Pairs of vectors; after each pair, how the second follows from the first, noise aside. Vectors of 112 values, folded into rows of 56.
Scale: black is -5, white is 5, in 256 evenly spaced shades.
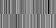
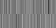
shrunk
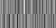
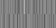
shrunk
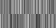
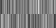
wrapped around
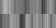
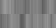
shrunk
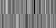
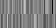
wrapped around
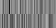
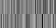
wrapped around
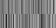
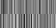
wrapped around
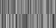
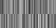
wrapped around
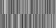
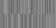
shrunk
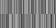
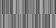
wrapped around
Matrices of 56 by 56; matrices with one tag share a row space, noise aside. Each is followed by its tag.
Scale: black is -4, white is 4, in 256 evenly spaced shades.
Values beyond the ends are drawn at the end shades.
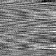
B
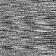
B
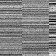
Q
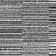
Q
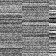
Q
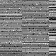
Q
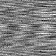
B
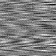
B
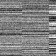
Q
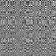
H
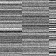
Q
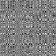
H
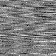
B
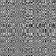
H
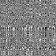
H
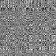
H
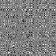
H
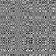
H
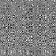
H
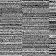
Q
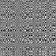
H
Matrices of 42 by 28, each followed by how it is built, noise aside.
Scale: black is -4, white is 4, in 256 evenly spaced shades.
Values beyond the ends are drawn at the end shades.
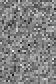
noise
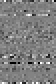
uneven rows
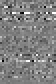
uneven rows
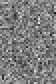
noise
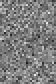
noise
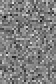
noise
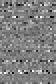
uneven rows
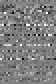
uneven rows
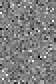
noise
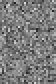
noise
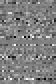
uneven rows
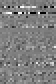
uneven rows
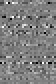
uneven rows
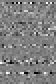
uneven rows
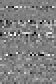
uneven rows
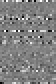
uneven rows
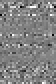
uneven rows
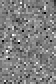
noise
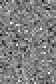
noise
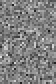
noise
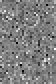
noise
